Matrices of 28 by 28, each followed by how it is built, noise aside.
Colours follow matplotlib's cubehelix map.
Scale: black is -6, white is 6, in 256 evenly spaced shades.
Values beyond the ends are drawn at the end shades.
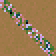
banded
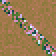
banded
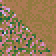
lower triangular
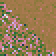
lower triangular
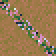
banded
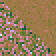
lower triangular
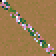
banded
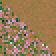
lower triangular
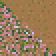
lower triangular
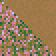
lower triangular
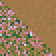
lower triangular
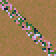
banded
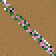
banded
